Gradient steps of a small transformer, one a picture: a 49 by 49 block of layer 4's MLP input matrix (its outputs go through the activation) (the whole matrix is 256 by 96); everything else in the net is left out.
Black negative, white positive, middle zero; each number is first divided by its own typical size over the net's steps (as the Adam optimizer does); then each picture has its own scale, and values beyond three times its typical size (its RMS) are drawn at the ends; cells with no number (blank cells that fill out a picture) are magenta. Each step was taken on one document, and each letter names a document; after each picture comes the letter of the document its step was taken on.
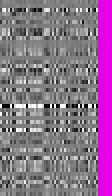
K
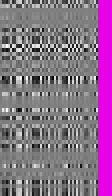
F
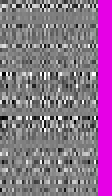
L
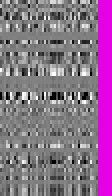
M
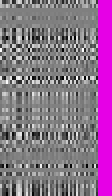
F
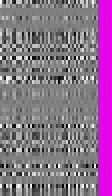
F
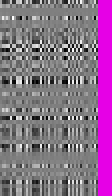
F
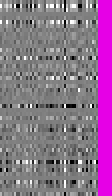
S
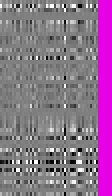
S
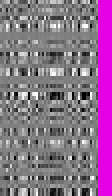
M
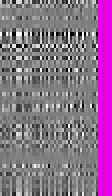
F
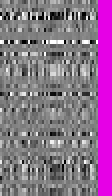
M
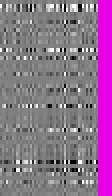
S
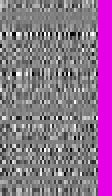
L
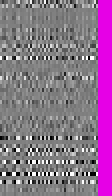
L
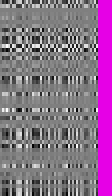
F
